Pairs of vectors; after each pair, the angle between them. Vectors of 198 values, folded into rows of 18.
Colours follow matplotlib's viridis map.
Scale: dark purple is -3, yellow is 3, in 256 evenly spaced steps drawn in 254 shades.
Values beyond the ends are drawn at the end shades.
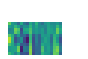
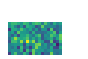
partly opposed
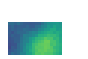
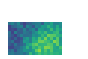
nearly parallel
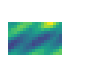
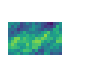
nearly opposite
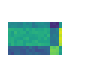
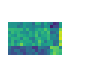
nearly parallel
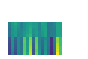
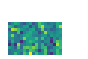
partly aligned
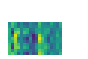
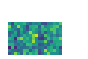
partly opposed
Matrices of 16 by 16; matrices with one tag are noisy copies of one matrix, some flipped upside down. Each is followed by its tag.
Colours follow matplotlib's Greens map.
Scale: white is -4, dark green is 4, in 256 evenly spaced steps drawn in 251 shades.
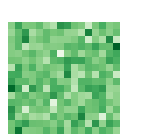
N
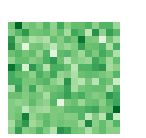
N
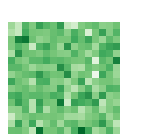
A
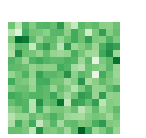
A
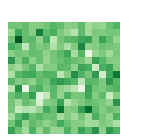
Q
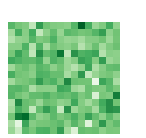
A
